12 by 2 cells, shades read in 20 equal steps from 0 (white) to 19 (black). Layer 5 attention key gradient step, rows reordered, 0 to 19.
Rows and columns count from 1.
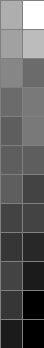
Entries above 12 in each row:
0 0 0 0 0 0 1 2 2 2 2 2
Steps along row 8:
same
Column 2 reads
0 5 11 10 10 12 14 14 16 17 19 19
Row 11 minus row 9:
0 3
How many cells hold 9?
1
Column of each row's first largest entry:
1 1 2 1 1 1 2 1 2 2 2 2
